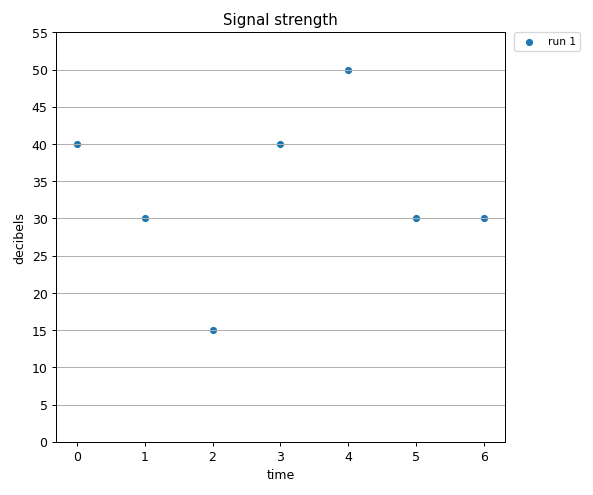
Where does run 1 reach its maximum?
4
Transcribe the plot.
Title: Signal strength
x-axis: time, ticks 0 1 2 3 4 5 6
y-axis: decibels, ticks 0 5 10 15 20 25 30 35 40 45 50 55
Legend: run 1
Values:
run 1: 40 30 15 40 50 30 30
